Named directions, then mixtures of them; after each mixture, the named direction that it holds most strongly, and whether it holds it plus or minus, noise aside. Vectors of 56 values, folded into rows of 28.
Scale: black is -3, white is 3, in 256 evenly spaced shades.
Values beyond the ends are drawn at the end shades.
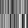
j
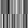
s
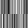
s, plus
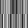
s, minus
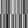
j, minus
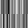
s, plus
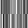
s, plus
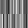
s, plus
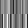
s, minus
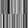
s, plus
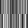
j, plus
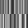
j, plus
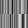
j, plus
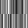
s, minus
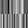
s, plus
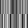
j, plus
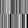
j, plus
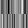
s, plus
